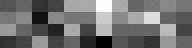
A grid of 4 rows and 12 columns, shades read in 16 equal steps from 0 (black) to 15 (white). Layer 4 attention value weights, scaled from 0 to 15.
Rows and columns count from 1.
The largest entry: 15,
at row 1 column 7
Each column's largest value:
9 8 9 8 10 10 15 10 10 13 11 7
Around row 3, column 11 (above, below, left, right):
6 9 6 4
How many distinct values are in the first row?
8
